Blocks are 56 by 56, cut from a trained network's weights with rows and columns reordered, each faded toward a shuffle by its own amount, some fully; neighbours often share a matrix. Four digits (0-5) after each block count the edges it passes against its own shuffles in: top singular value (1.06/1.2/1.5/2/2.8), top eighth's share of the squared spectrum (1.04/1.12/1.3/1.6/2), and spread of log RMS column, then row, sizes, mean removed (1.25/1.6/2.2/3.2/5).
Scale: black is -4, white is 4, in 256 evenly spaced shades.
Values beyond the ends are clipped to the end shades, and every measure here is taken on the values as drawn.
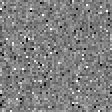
0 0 0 0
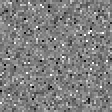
0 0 0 0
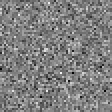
2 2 0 1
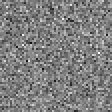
1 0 0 0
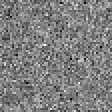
1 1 0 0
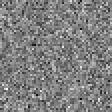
0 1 0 0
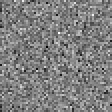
0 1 0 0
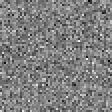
2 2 0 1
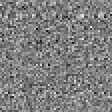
3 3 0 2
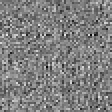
3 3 0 2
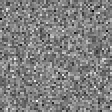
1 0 0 0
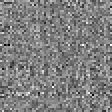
3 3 1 2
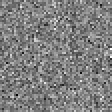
0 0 0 0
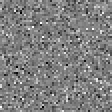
0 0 0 0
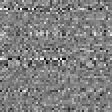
4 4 1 3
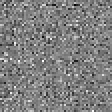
3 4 1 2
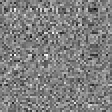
4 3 1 2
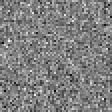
2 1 0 0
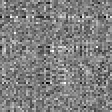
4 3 0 2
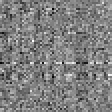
4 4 0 3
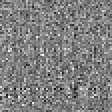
3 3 0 2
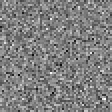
1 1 0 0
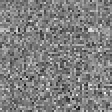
3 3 0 2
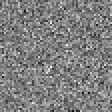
2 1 0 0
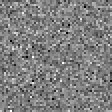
2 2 0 1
